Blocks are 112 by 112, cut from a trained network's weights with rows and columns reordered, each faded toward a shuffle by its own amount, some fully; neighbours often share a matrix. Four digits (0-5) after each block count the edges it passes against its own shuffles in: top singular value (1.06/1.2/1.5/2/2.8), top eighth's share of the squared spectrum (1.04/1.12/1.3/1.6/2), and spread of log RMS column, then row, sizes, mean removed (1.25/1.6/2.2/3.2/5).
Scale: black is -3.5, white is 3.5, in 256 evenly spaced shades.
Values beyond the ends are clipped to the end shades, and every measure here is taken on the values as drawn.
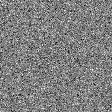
0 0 0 0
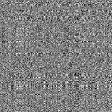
4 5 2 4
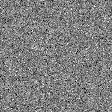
1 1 0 0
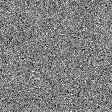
0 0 0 0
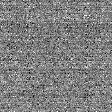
3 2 2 1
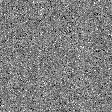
1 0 0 0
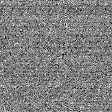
3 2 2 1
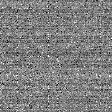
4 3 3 1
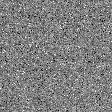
0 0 0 0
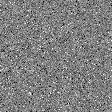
0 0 0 0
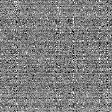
4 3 3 1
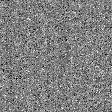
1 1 0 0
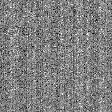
3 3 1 2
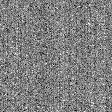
3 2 0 1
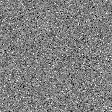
0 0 0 0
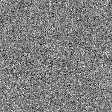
1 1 0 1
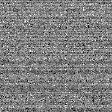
4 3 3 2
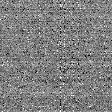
3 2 2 0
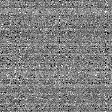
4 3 3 1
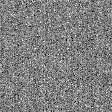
2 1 0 1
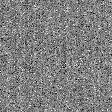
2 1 0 0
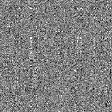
3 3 2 2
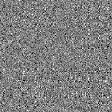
3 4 3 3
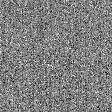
2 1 0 1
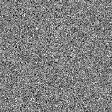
3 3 2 1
